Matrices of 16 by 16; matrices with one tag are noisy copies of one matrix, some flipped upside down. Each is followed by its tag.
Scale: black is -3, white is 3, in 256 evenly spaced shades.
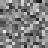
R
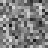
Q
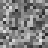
Q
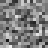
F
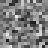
F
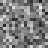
Q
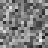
Q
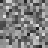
R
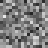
R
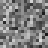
Q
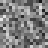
Q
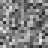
Q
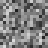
Q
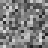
Q
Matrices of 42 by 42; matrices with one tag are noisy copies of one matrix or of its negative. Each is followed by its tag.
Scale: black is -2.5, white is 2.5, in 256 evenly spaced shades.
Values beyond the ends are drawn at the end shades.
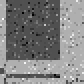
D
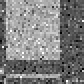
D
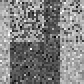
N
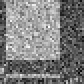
D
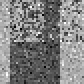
N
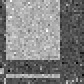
D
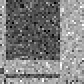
D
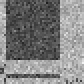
D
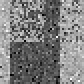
N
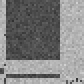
D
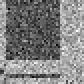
D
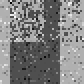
N
